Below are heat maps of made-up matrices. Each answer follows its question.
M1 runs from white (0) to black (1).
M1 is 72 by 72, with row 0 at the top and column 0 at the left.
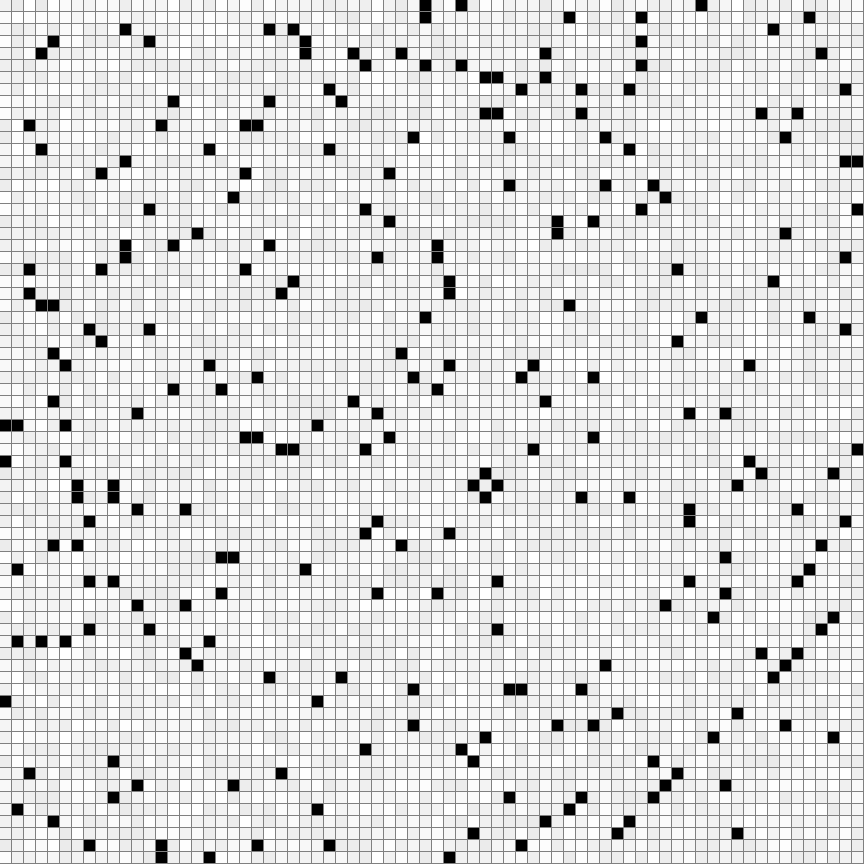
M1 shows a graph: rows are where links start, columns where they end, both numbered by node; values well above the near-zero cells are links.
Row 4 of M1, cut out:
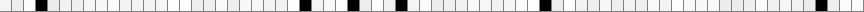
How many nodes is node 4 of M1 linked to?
6
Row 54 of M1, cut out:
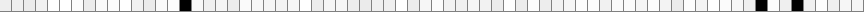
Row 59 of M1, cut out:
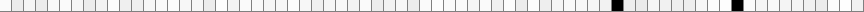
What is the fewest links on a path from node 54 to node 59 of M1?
5
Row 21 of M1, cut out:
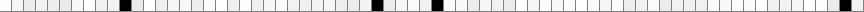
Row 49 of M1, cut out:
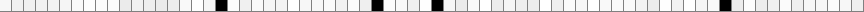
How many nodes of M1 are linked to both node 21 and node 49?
2
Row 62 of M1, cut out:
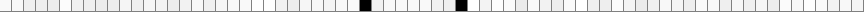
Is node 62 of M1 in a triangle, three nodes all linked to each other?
no
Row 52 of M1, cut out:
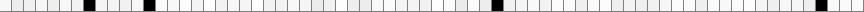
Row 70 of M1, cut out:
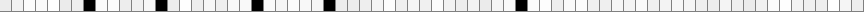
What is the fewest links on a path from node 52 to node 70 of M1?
2
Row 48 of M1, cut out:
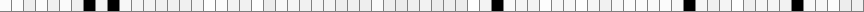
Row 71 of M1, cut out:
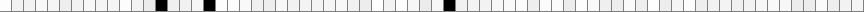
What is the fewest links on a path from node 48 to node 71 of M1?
4
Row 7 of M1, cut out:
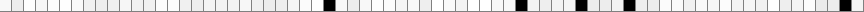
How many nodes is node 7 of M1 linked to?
5
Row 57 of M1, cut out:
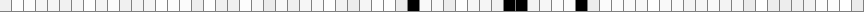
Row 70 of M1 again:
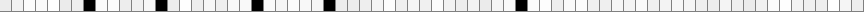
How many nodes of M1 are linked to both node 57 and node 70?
1
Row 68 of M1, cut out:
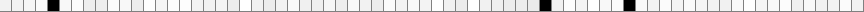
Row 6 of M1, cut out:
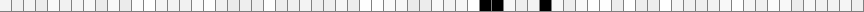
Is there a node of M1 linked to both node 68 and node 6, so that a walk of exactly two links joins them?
yes
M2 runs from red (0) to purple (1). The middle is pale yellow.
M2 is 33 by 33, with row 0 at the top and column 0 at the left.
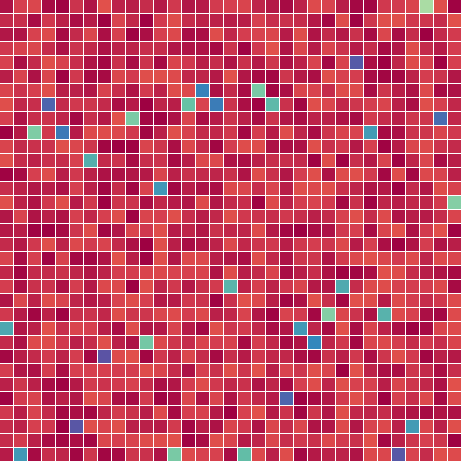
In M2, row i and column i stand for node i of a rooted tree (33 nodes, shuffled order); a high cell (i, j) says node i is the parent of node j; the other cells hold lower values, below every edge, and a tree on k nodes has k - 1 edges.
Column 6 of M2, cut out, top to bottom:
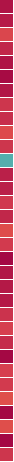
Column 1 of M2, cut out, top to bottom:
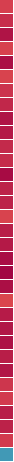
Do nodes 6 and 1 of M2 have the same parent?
no
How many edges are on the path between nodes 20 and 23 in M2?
3
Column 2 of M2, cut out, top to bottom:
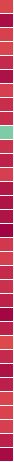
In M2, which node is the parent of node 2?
9
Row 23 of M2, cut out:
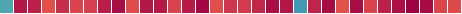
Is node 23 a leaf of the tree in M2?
no
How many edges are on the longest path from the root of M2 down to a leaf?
17
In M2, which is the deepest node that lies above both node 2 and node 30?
9
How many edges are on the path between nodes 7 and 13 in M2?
1
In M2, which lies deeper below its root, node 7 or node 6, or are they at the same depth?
node 6
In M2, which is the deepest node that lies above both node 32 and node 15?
7
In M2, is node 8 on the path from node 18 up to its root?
yes
